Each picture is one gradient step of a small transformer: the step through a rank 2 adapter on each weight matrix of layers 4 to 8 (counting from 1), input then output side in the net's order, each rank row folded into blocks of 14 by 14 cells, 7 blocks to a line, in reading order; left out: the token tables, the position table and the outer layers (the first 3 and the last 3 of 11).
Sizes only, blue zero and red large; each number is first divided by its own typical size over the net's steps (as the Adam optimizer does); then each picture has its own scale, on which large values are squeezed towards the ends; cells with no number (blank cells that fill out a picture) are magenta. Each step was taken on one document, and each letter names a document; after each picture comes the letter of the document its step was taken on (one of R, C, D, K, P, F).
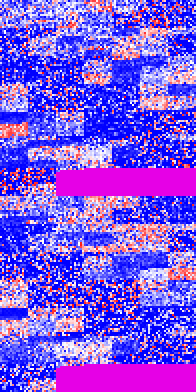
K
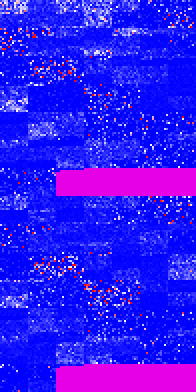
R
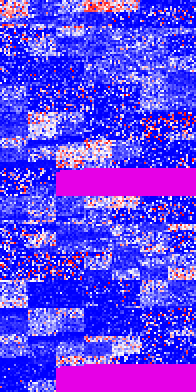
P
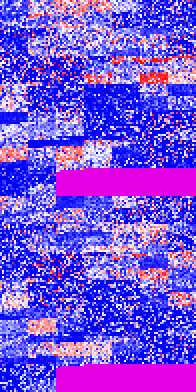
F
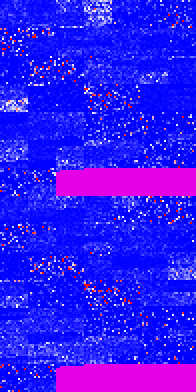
R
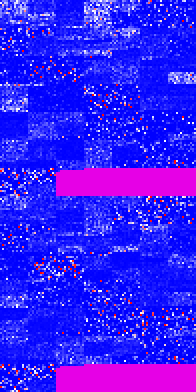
R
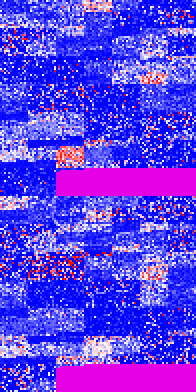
P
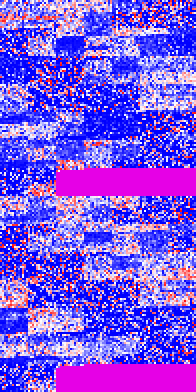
K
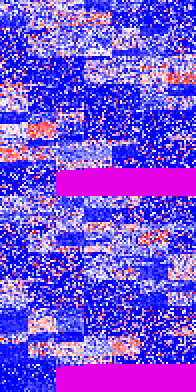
F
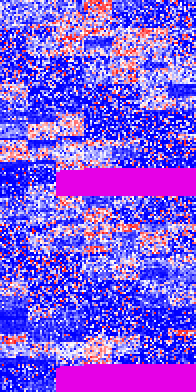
F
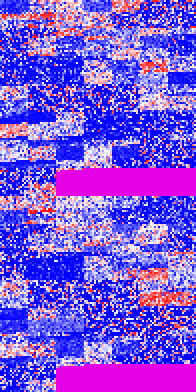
K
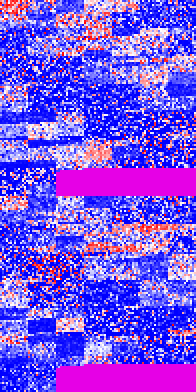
F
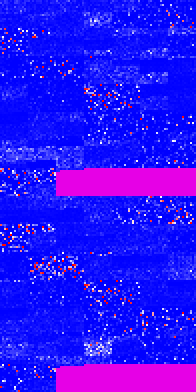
R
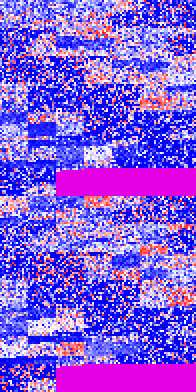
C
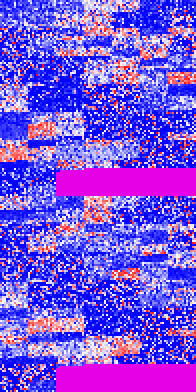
F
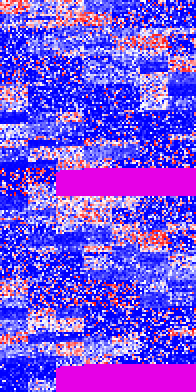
F
